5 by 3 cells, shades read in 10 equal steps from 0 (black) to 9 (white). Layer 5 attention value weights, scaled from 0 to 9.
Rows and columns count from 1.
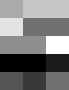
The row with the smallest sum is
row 4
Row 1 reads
6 7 7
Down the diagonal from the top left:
6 4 9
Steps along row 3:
same up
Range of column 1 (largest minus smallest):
8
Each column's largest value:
8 7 9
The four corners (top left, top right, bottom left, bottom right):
6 7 3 4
